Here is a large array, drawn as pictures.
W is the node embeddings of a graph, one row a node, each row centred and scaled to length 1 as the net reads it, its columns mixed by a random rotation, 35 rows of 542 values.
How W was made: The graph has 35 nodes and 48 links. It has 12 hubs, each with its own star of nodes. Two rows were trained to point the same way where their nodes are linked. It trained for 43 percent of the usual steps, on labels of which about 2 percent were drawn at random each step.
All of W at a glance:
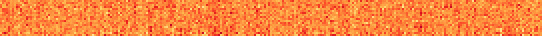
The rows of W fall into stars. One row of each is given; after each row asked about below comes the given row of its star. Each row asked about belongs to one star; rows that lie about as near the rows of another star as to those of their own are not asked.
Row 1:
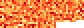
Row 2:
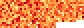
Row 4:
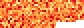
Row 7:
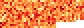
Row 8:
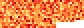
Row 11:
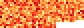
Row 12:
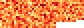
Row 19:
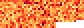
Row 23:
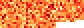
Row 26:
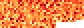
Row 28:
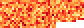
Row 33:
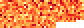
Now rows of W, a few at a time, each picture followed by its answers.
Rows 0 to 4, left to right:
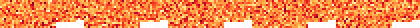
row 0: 7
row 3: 12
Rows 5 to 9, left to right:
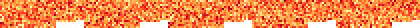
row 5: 1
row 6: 2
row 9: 33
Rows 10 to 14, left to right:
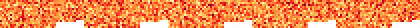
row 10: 19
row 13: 23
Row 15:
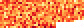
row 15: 11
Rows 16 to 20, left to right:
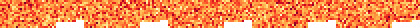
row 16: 2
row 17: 23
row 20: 4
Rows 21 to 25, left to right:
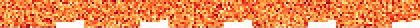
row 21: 8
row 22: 26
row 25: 1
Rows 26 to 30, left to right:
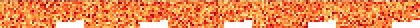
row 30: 28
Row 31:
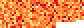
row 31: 12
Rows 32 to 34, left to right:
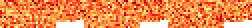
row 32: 33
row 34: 7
